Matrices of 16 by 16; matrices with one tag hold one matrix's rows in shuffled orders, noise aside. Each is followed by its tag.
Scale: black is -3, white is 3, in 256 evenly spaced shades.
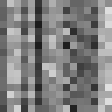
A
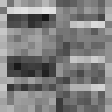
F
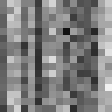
A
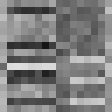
F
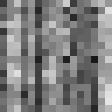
A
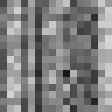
A
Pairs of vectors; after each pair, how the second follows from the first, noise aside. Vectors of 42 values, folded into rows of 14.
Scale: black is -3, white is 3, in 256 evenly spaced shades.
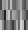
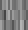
shrunk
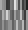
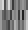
shuffled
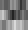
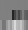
partly zeroed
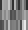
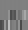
partly zeroed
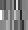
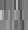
shrunk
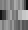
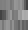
shrunk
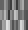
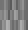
shrunk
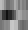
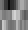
wrapped around
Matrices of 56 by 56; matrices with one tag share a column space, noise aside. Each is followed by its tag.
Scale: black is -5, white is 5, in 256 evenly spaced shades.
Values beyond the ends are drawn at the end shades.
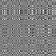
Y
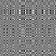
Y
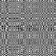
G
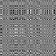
Y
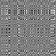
Y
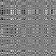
Y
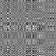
G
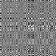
G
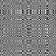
Y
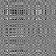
Y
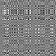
Y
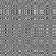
Y
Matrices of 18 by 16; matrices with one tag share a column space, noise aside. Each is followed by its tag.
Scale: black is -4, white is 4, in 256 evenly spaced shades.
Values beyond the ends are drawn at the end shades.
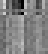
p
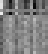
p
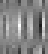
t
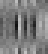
t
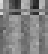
p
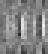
t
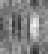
t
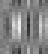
t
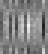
t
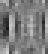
t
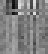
p
